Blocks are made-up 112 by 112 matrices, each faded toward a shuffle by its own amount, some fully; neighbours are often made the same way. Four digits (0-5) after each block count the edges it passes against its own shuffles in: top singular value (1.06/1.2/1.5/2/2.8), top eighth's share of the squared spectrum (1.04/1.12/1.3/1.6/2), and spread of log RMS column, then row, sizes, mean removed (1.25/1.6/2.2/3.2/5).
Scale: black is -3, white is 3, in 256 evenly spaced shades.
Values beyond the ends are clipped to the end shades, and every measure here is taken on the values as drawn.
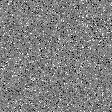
0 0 0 0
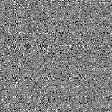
4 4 2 3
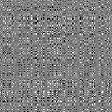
5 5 4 4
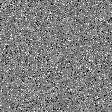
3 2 0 0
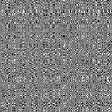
5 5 4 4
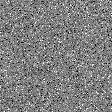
1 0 0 0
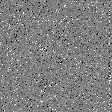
2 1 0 0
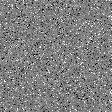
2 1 0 0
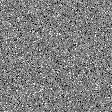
0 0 0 0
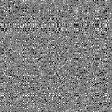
5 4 3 3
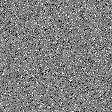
1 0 0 0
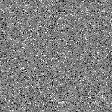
4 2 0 2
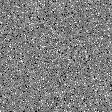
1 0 0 0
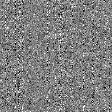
1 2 4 0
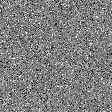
0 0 0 0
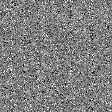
0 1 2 0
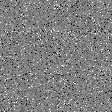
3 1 0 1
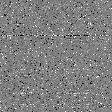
3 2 0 1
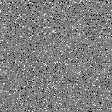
3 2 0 1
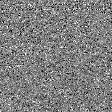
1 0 0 2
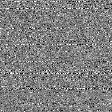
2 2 0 4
